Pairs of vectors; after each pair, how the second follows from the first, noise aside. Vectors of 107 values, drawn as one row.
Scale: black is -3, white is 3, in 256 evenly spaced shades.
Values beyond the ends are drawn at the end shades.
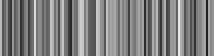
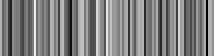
copied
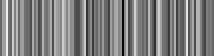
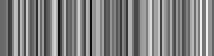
reversed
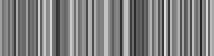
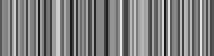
negated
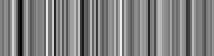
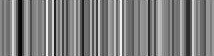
copied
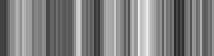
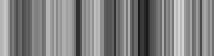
negated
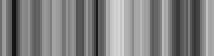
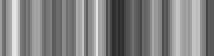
negated
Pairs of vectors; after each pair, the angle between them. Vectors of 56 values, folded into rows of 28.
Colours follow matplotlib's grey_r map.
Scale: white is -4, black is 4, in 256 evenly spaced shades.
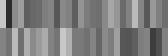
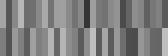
partly aligned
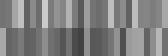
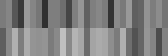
nearly opposite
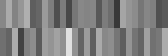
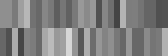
nearly parallel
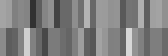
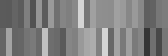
orthogonal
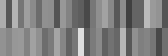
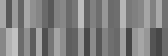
partly aligned
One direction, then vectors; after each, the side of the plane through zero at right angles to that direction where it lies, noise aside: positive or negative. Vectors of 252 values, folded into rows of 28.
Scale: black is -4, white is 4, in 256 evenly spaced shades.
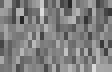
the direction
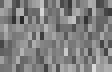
positive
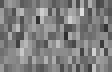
positive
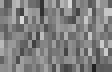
negative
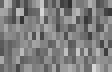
positive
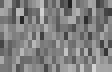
positive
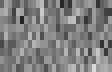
positive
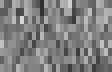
negative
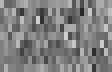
negative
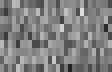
negative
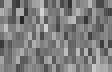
positive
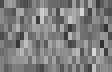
positive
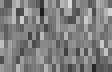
negative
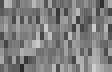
positive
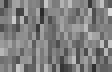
negative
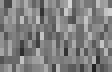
negative
